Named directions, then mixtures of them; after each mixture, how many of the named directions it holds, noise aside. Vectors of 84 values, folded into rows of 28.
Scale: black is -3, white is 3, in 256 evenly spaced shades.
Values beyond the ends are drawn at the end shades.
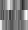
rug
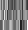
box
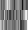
two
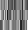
one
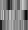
one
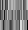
one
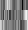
two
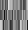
two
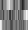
one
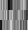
two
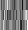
two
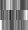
one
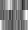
one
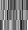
one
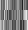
two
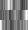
one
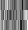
two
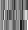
two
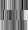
two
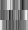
one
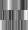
one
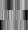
one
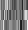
two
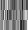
two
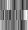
two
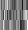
two
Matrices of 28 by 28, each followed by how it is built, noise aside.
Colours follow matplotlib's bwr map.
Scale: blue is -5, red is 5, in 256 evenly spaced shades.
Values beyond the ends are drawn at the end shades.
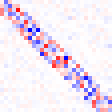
banded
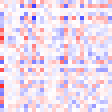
low rank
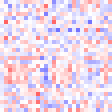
low rank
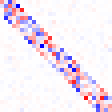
banded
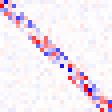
banded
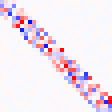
banded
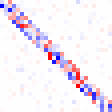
banded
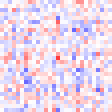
low rank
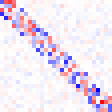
banded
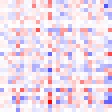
low rank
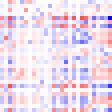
low rank
